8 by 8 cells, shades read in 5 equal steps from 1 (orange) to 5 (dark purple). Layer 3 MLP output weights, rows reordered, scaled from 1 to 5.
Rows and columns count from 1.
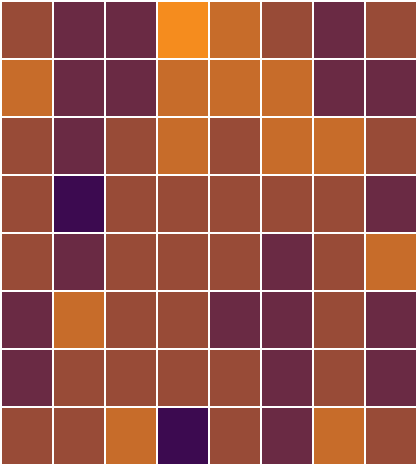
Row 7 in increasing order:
3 3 3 3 3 4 4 4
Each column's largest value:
4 5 4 5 4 4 4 4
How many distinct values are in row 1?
4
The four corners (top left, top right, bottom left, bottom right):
3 3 3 3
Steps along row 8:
same down up down up down up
